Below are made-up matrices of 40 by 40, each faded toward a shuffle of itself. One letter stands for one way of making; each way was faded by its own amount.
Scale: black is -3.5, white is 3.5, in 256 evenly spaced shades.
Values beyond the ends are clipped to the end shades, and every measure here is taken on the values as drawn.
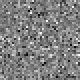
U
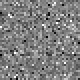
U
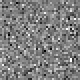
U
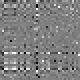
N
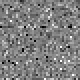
U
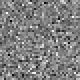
U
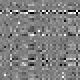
N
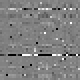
N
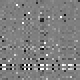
N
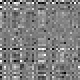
N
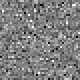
U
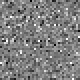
U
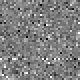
U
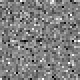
U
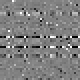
N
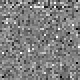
U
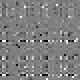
N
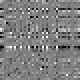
N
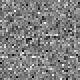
U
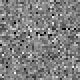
U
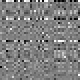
N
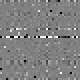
N
